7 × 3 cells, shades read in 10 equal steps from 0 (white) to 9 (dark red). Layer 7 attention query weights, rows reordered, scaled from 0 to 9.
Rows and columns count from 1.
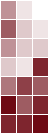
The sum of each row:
5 9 8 11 18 23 25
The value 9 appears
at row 6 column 1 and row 7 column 3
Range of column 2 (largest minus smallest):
7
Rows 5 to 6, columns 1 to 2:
5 7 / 9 6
